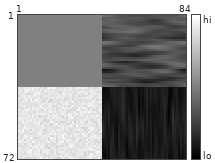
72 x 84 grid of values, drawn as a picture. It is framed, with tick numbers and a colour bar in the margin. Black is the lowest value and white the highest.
It is made of 2 by 2 panels. Panel 1,1: middling, flat. Panel 1,2: low, streaked across. Panel 2,1: very high, fine-grained, faint in contrast. Panel 2,2: very low, streaked downward, faint in contrast.
